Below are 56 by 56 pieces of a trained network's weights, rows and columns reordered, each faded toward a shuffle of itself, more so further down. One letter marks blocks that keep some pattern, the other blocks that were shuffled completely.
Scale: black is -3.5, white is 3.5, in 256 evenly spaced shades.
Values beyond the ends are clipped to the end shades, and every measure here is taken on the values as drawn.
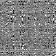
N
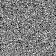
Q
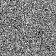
Q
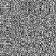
N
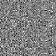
N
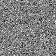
Q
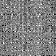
N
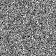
Q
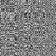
N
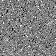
Q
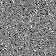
Q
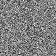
Q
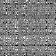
N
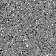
Q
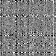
N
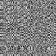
N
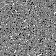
Q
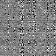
N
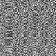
N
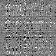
N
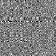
N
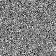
Q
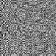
N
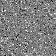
Q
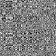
N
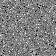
Q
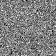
Q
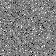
Q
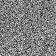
Q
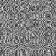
N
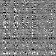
N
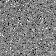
Q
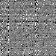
N
